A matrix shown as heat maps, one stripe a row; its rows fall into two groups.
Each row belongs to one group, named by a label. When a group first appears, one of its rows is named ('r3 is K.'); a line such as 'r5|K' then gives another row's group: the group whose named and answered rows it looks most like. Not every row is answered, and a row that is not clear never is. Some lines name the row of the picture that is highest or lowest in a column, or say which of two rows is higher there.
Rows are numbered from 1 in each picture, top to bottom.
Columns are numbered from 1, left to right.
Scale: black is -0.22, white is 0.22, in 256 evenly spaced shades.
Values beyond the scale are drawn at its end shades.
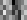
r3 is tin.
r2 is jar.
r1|tin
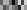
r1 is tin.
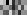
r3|jar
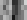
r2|jar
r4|tin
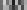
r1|tin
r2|tin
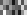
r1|tin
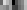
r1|tin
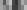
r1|jar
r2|jar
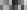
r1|jar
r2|tin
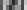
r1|tin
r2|tin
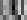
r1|tin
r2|tin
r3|tin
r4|jar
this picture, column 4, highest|4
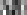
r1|jar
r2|jar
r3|tin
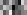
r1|jar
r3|jar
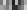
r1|tin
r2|jar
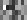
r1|tin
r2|tin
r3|jar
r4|tin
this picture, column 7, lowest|3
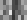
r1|jar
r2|jar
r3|jar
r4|tin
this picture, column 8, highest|1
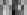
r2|tin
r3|tin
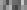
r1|jar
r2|jar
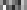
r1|jar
